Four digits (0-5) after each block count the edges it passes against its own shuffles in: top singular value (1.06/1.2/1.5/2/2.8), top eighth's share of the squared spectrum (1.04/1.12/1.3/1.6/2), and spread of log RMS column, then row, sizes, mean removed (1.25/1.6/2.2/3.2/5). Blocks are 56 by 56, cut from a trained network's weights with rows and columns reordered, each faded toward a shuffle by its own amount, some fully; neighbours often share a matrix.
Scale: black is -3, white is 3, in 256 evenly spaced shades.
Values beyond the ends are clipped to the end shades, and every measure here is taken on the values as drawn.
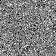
0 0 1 0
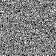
0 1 0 0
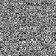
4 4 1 3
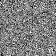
1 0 0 0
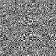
3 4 1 3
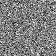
0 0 0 0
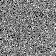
0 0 0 0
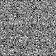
2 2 2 0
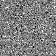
1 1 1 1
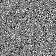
1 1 0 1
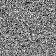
0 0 0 0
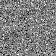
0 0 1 0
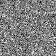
1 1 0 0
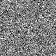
1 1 0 0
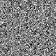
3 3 2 1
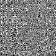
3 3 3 0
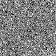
0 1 0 0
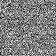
1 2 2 0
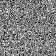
2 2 0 0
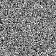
2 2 0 0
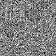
2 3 2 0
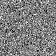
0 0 0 0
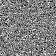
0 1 0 0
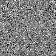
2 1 1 0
